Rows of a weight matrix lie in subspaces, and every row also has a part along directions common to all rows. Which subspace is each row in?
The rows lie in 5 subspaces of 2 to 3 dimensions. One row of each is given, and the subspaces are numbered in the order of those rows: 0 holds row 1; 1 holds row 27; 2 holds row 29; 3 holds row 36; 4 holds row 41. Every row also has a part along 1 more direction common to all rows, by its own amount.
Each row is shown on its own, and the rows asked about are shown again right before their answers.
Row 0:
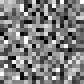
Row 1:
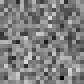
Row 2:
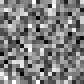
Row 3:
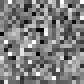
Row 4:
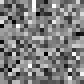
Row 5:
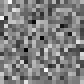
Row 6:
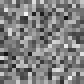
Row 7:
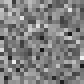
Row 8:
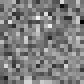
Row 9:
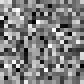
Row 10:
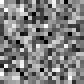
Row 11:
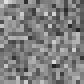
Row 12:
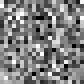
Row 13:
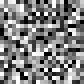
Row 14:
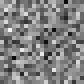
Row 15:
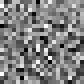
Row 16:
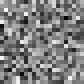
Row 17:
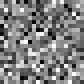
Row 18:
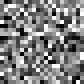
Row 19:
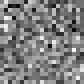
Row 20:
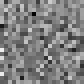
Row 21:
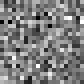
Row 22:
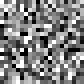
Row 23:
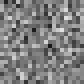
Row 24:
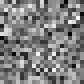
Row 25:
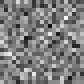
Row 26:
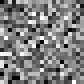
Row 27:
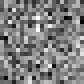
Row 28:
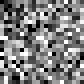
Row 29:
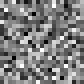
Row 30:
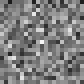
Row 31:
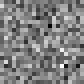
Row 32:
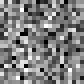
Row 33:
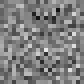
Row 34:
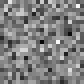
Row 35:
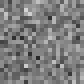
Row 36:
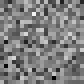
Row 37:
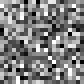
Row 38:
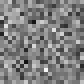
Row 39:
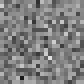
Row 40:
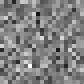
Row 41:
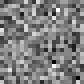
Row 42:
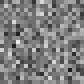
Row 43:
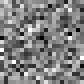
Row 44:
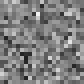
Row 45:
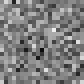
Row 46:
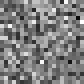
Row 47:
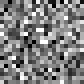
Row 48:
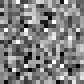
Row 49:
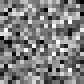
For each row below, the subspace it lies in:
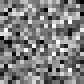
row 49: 3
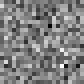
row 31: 1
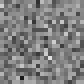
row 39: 4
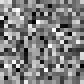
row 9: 2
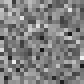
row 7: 2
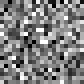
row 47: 3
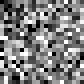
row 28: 2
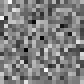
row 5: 2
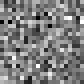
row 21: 1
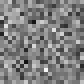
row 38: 2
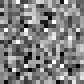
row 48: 0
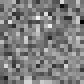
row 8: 1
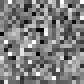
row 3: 3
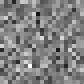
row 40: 0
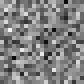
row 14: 2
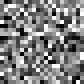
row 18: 4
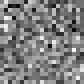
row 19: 4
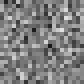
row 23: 1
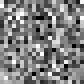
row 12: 1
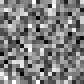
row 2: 1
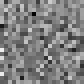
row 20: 4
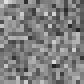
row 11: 4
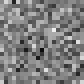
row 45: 2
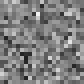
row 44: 0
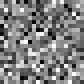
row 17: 2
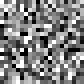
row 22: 4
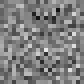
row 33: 4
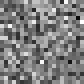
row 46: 1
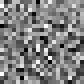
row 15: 4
